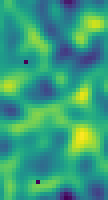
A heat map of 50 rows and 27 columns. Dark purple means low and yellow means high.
The texture is blotchy. No overall slope runs across the table. The halves do not mirror each other. There are two isolated cells, each far lower than the cells round it. No seam splits the table.
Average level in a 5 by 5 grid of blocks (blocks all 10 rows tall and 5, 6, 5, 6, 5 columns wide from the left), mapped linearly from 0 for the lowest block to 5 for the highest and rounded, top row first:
2 2 0 2 3 / 2 3 2 0 1 / 2 2 2 4 2 / 2 3 2 5 4 / 4 2 2 1 1
